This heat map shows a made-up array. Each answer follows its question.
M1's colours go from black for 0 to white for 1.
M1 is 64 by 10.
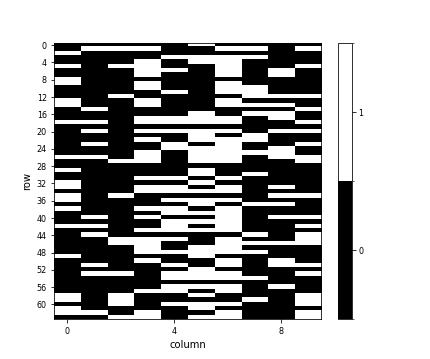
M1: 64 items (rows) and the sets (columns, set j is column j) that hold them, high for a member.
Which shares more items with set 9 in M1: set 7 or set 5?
set 5
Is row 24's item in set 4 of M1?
yes
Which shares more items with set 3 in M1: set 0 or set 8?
set 8
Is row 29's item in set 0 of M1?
yes
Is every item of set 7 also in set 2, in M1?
no
